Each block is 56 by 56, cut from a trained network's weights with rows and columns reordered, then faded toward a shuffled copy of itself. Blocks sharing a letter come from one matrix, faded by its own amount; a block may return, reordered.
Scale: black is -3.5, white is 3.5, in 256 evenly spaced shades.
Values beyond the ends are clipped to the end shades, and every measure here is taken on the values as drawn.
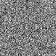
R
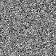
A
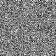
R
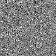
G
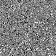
A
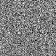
R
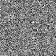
R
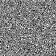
A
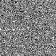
R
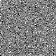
G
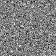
A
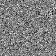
R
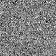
R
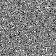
A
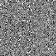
G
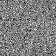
A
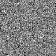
R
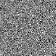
G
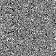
G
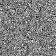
A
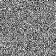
R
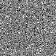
G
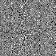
G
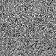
R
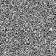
R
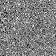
A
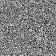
A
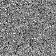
A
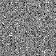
G
